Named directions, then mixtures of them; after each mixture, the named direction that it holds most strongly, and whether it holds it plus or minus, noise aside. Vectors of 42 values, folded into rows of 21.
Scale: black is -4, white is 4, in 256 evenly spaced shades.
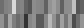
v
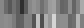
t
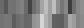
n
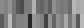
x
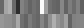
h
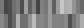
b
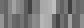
n, plus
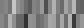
v, plus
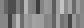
b, plus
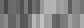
n, plus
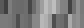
n, plus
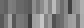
n, plus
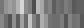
x, minus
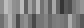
b, minus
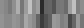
n, minus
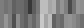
n, plus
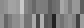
t, minus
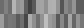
v, plus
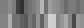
t, plus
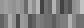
b, minus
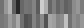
h, plus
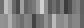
h, plus
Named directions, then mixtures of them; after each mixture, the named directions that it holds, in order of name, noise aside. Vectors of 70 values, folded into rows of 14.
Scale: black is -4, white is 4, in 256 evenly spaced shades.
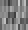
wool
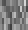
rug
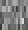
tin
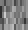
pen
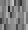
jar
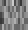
jar, pen, tin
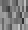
rug, tin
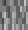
pen, rug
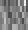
rug, wool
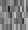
jar, rug, tin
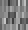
wool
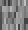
pen, tin, wool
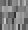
tin, wool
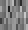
jar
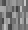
rug, tin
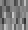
pen, rug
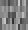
wool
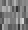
tin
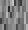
jar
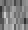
pen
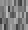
jar, rug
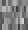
tin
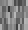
jar, tin, wool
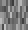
jar, tin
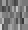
tin
